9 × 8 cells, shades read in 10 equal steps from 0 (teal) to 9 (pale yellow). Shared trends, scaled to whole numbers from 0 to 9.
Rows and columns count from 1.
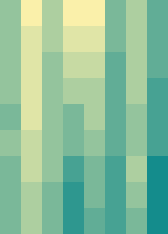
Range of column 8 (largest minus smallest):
3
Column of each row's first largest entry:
2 2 2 2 2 2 2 2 2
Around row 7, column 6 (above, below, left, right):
3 2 4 6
